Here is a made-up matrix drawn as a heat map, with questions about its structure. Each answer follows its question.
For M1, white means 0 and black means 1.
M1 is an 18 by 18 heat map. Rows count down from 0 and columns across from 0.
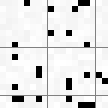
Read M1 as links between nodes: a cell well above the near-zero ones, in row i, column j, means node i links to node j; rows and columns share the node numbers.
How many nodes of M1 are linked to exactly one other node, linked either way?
4
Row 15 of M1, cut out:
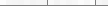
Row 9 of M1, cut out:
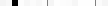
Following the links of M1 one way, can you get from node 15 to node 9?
no
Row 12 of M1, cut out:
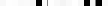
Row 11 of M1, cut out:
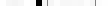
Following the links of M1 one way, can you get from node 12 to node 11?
yes
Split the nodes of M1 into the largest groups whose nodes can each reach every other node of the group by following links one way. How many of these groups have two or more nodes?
1
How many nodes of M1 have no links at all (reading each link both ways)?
1
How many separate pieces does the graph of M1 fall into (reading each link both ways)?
2
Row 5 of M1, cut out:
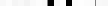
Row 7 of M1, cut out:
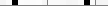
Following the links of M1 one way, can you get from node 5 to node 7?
no
